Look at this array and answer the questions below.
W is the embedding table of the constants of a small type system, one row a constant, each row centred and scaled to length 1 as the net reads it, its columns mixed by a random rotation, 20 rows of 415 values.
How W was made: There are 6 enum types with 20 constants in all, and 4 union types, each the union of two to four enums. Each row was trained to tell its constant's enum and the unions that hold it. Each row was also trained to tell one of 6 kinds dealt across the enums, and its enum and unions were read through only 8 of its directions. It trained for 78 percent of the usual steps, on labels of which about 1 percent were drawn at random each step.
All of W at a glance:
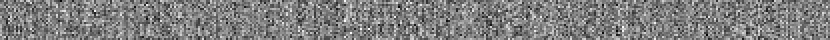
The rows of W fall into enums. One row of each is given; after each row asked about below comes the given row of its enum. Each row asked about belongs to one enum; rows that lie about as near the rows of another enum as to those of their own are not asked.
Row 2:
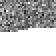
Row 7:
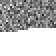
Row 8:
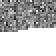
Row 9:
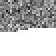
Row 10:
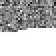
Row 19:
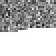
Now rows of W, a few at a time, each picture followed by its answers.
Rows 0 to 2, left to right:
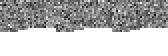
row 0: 9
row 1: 7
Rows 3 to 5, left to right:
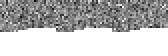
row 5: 8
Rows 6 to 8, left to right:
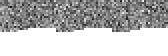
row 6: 10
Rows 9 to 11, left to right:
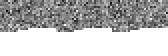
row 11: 19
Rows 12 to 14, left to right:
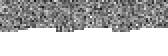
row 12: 10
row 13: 2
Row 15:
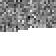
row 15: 2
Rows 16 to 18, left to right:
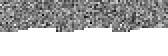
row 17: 2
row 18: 19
